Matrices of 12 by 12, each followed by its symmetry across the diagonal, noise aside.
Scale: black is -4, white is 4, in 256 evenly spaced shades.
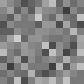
symmetric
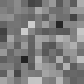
symmetric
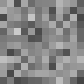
symmetric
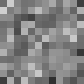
symmetric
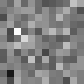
neither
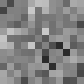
symmetric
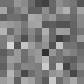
neither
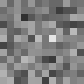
neither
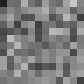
neither
